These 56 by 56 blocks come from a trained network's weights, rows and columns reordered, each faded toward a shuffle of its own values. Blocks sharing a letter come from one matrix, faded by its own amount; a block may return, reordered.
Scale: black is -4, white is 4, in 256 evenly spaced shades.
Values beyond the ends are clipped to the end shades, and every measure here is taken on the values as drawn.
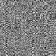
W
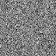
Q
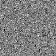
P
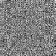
W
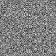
Q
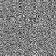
W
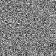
Q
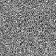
Q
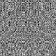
W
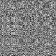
W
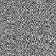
W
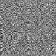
W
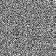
Q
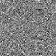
Q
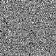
P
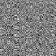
W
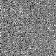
P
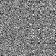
Q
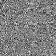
P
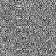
W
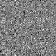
P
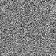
Q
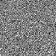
Q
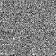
P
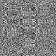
W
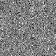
P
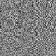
W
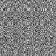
W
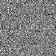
Q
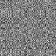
W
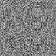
W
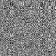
W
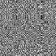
W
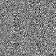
Q
